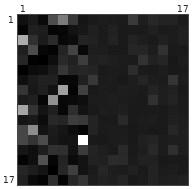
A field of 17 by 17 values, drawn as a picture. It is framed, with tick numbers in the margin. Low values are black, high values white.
Slope: none. Roughest part: middle left. Seam: vertical, 40% of the way across, the right part calmer. Mirror symmetry: none. Stripes: none. Histogram: skewed, a long tail of high values. Grain: fine. Average level on the scale: 10%.
